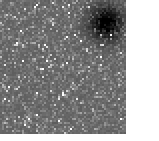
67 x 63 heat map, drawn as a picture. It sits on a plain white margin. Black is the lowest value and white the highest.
Odd rows or columns: none. Ninth with the lowest average: top right. Mirror symmetry: none. Stripes: none. Dips: one, in the top right.
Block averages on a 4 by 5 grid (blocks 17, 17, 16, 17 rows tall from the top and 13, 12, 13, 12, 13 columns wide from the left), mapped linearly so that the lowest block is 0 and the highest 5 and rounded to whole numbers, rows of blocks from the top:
5 5 5 2 0
5 5 5 4 4
5 5 5 5 5
5 5 5 5 5
